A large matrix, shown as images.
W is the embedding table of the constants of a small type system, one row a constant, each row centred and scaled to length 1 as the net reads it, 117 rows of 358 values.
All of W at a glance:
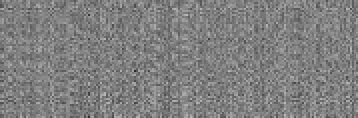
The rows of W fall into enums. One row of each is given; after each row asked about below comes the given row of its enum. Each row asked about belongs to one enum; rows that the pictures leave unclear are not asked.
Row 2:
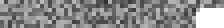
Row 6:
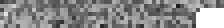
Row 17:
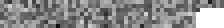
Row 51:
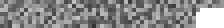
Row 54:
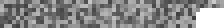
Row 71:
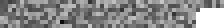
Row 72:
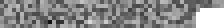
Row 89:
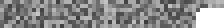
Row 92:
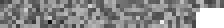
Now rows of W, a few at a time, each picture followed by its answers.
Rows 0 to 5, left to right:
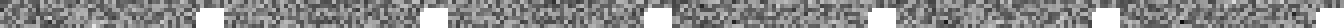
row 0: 92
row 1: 2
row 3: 71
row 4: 92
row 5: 71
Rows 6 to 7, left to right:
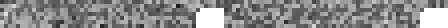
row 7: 71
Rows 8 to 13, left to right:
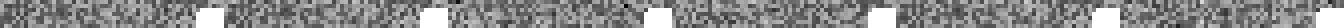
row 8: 54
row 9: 54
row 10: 6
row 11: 72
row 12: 54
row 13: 17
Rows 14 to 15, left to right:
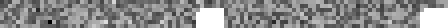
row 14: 92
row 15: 72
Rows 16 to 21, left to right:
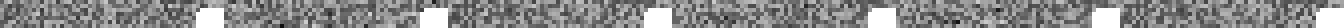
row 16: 89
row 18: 54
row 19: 72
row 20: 72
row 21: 54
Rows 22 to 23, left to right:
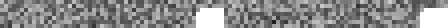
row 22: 51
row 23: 72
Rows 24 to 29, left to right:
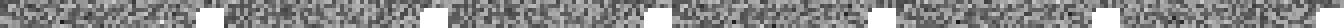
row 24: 71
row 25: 54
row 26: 54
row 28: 71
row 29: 72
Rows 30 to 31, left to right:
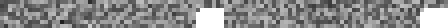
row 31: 2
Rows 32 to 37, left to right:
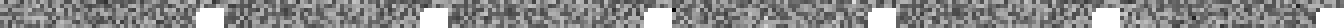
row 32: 2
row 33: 54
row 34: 54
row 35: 92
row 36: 54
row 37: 6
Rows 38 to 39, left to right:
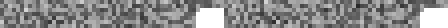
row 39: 72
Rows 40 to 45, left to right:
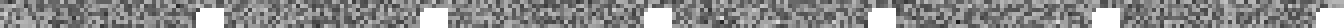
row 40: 6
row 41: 51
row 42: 2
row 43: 92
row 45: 89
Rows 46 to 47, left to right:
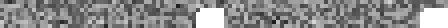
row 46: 6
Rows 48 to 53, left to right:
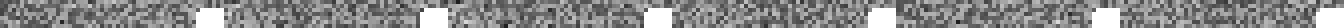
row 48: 71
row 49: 6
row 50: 6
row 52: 71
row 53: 2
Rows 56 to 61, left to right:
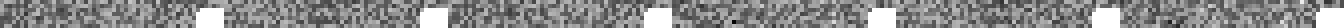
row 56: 54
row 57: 2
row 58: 54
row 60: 2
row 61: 92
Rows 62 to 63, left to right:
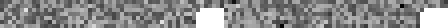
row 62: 92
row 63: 6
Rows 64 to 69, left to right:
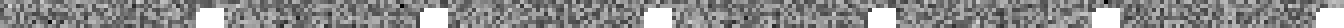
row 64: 72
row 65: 6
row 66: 51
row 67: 6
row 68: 17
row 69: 89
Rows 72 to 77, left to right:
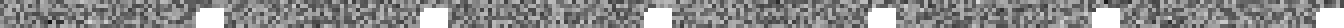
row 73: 51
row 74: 89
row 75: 2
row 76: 17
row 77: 92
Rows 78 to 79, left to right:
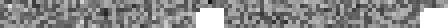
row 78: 17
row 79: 72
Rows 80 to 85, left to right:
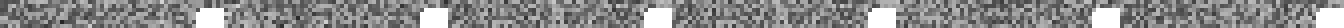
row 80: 71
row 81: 6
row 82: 89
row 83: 89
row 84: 2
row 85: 54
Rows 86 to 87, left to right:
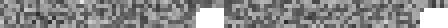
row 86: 72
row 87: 71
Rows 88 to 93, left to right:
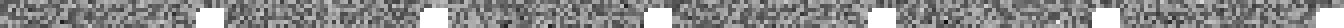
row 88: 71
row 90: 6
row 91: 71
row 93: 72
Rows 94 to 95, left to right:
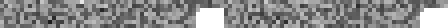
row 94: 72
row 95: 72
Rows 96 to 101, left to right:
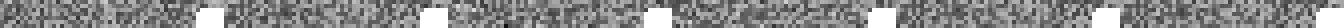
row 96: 89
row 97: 54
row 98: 17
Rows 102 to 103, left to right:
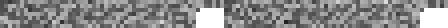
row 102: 71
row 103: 71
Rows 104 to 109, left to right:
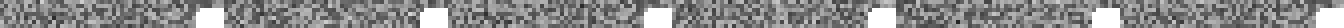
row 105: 92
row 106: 72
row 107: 89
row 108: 71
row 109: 72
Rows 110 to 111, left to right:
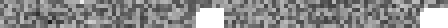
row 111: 2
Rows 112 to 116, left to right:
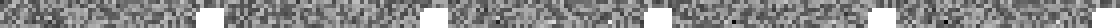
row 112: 92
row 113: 54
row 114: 92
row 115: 71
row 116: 92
